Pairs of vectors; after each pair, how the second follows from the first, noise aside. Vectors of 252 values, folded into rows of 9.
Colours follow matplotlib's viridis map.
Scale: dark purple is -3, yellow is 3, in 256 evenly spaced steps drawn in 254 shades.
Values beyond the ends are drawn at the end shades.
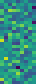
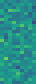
shrunk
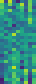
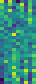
copied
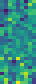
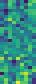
copied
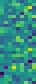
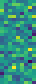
copied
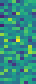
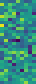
sign-scrambled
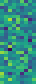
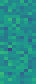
shrunk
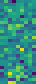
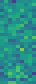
shrunk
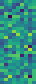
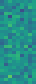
shrunk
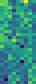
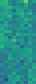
shrunk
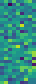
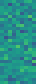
shrunk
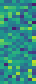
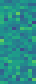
shrunk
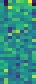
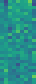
shrunk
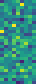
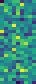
copied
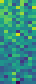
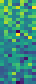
copied
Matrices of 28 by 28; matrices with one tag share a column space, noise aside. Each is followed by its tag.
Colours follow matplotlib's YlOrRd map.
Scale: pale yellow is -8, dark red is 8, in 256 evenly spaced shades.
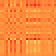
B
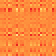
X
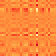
X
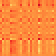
B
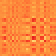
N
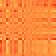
B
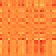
B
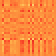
B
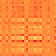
N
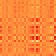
N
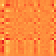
B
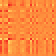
B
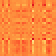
B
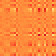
X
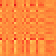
B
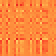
B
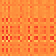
N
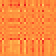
B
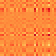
X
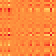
X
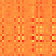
N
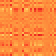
X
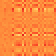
X
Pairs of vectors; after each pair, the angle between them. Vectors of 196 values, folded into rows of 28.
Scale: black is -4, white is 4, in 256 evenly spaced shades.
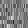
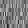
partly opposed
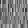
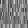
nearly parallel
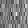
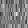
nearly parallel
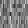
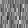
orthogonal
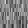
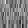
nearly parallel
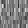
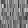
nearly parallel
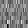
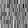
orthogonal
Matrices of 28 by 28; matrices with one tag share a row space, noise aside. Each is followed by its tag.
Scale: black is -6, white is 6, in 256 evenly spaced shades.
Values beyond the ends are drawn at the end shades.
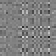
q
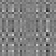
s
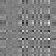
q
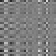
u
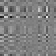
u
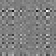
s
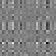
s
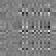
q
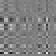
u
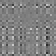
s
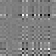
q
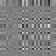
q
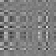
u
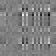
q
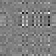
q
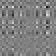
s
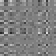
u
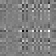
q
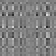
s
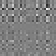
s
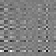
u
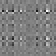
s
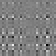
s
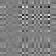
q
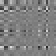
u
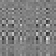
s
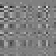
u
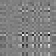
q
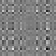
s
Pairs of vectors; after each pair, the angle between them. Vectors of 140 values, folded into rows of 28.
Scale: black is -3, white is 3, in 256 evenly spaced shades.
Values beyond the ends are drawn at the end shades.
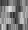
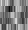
nearly opposite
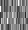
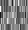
nearly parallel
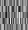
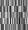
nearly opposite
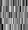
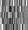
nearly opposite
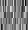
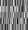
partly aligned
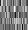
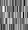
orthogonal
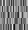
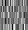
nearly opposite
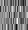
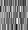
nearly parallel
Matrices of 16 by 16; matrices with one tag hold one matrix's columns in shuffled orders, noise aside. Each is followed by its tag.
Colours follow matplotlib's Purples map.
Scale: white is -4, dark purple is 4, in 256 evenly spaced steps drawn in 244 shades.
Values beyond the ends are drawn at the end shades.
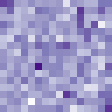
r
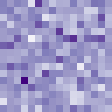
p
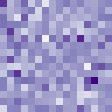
p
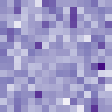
r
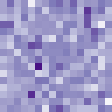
r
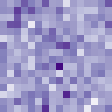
r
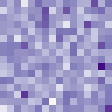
r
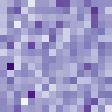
r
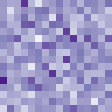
p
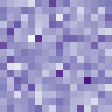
p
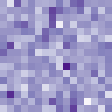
r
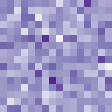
p
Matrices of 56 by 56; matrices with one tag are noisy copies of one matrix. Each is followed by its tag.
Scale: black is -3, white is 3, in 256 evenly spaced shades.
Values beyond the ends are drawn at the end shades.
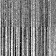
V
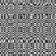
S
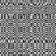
S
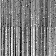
V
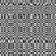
S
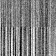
V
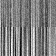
V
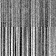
V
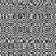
S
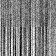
V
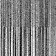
V
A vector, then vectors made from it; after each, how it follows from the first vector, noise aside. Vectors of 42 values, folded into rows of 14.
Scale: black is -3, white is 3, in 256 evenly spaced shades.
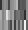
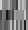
negated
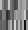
negated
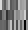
negated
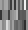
wrapped around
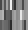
wrapped around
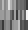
wrapped around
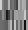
negated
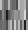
negated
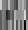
negated
